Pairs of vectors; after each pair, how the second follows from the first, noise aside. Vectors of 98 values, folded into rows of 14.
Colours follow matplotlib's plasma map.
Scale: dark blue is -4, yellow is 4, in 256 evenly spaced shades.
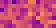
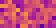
reversed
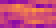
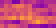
reversed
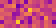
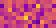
reversed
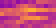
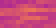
shrunk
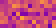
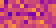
reversed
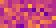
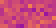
shrunk
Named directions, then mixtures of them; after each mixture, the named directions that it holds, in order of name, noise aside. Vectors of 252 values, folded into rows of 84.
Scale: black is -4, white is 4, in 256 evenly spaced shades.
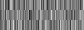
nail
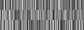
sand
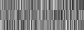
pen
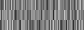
pen, sand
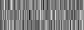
nail, sand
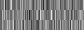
nail, sand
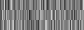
nail, sand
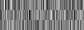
nail, sand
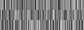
sand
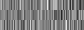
pen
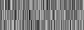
nail, sand
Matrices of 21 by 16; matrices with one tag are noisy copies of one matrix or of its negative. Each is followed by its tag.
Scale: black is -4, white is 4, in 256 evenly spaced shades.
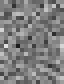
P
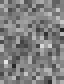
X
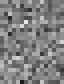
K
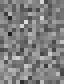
K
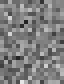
K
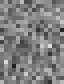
X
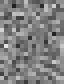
P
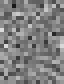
P
